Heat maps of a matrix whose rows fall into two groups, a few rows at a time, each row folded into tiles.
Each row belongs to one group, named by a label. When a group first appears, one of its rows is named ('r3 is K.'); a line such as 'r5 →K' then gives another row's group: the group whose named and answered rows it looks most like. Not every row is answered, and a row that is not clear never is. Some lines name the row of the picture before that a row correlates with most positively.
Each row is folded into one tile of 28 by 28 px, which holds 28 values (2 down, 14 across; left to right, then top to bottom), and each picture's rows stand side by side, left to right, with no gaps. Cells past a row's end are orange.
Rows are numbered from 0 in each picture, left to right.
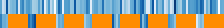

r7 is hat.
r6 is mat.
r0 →mat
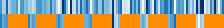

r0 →mat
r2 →mat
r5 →mat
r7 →hat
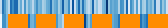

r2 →mat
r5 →mat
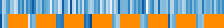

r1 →hat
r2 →mat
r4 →mat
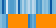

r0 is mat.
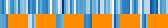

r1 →hat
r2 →mat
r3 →mat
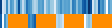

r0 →hat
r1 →mat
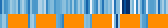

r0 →hat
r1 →hat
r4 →hat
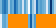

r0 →hat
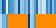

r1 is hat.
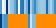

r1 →hat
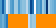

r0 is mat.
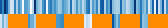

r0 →hat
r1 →mat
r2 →mat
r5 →mat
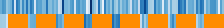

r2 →mat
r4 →mat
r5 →hat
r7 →hat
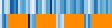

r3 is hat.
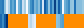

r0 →mat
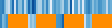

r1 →hat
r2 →mat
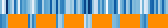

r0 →mat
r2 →hat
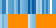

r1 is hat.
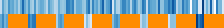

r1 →mat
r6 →hat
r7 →mat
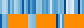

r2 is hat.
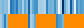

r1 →hat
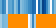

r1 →hat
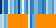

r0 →hat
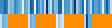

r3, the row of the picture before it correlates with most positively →1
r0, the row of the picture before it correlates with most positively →0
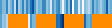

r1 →hat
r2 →mat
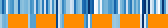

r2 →hat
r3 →hat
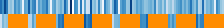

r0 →hat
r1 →hat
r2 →mat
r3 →mat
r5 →mat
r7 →mat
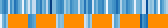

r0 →hat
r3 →hat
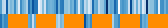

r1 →hat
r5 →mat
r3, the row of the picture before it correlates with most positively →1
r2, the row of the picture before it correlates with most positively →3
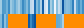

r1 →mat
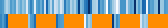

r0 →mat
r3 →hat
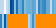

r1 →hat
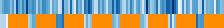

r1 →hat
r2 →mat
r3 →hat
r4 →hat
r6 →hat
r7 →mat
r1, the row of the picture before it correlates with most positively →1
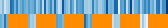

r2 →mat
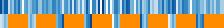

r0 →hat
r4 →hat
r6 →hat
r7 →mat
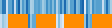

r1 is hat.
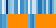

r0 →mat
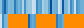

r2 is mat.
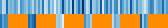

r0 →mat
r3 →mat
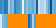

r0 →hat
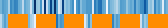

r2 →mat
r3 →hat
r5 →hat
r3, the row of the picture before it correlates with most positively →0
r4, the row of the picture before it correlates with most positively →1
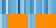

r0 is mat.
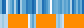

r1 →hat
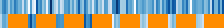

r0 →hat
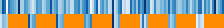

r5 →hat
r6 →hat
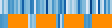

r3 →mat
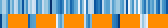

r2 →hat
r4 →mat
